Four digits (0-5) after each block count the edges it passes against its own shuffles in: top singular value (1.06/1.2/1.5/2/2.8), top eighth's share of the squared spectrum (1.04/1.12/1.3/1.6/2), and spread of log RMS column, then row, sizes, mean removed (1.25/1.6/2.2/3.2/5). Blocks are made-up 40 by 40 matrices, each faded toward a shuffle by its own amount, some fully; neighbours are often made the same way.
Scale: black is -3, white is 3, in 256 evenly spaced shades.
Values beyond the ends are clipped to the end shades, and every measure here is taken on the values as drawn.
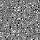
3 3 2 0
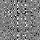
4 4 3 2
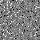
1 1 1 0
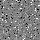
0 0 0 0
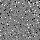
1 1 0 0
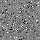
1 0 0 0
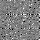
3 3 1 2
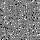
1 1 0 0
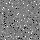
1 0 0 0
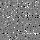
2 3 0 1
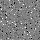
0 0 0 0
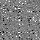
3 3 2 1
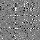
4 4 2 2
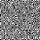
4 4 2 2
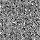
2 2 0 1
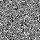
1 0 0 0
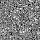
2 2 0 0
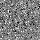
1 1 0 0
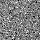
0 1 0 0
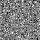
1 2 0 0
